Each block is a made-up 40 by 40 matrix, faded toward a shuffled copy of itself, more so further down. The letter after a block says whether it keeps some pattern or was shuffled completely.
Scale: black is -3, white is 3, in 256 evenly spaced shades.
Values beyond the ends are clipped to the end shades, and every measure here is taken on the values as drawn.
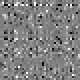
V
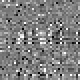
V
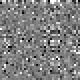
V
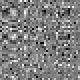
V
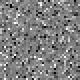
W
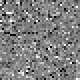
W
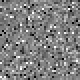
W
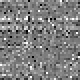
V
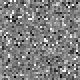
W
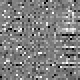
V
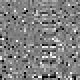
V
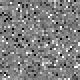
W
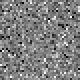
W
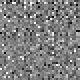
V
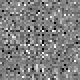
V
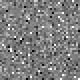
W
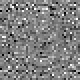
V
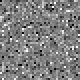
W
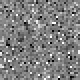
W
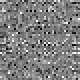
V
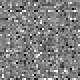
V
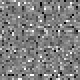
V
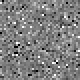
W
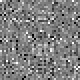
V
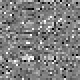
V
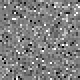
W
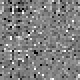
V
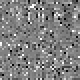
V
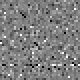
V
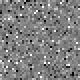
W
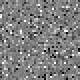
W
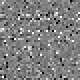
V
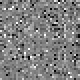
V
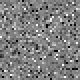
W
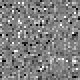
V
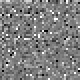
V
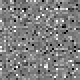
V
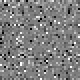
V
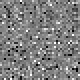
V
